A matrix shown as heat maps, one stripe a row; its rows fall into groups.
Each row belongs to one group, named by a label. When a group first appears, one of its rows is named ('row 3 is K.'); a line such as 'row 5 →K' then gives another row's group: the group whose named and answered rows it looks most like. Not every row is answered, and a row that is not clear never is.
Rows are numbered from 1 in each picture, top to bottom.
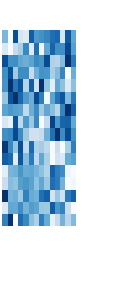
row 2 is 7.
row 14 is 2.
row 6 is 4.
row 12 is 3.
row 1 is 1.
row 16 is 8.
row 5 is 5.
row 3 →2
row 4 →8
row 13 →3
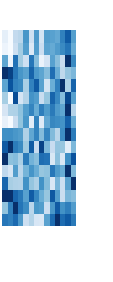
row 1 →7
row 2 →7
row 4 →5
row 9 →2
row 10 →5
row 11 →2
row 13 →2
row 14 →5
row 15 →4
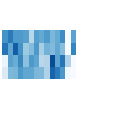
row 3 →3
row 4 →3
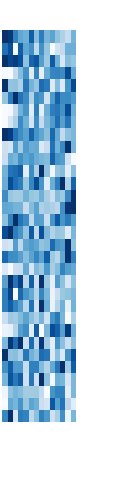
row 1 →5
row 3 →5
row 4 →7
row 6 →4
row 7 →7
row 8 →7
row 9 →5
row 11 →3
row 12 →5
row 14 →2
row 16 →4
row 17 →5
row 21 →5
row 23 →5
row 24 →3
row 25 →7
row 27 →2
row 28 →4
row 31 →3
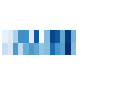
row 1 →7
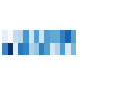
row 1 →7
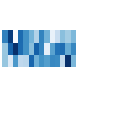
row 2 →4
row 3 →1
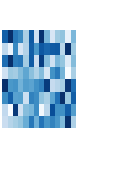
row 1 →5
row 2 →1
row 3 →5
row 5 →2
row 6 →4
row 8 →1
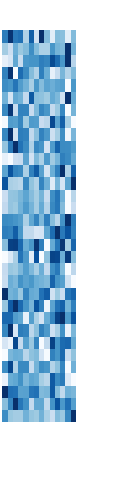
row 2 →1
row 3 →1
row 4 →8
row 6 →1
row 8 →3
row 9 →8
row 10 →4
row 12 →4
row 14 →3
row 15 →3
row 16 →2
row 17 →4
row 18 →4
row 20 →3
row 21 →3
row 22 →2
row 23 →4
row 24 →4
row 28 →8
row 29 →3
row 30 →5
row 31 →4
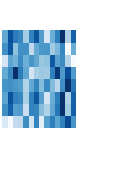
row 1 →4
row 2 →8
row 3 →3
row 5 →2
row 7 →4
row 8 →7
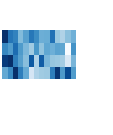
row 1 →5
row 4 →4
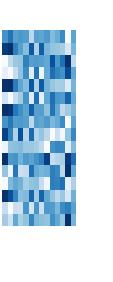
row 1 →8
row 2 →5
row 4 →7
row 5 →5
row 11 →2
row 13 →3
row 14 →5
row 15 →7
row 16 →1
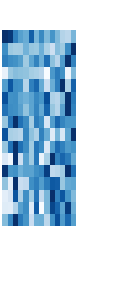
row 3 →2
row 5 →4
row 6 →2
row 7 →2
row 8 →4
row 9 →2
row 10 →4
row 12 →2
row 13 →1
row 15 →7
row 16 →4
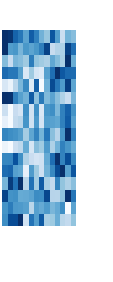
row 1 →5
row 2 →2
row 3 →1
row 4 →4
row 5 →7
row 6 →5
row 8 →7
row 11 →4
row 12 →4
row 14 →2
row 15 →8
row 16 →5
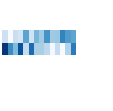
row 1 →7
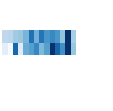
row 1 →1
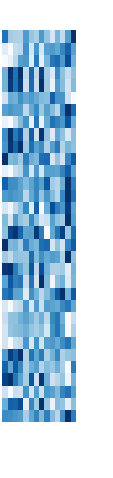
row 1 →2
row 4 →5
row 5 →5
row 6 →3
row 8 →7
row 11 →2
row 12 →7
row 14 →2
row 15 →7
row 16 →1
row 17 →4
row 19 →1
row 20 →5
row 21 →5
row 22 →4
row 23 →7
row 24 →3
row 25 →3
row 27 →5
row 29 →5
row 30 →7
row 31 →5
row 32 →2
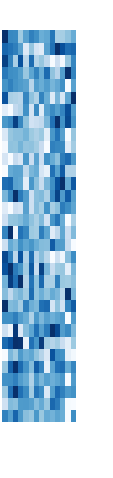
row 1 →5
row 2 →4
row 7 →7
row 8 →4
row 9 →3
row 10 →3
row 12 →3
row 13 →4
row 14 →4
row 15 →7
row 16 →3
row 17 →8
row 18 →3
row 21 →5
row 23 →2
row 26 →5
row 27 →3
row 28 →4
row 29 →8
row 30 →4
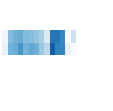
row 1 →3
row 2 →3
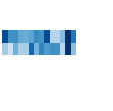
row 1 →2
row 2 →1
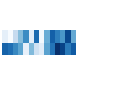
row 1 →7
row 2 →4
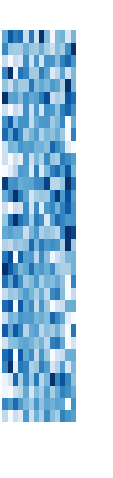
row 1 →5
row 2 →2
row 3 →7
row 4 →8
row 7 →7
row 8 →8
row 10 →3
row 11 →7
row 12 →7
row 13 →2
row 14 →4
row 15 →7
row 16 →4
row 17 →2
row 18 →1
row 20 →5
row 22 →3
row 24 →3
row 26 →3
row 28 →8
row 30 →7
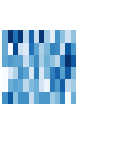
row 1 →5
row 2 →1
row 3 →2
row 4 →7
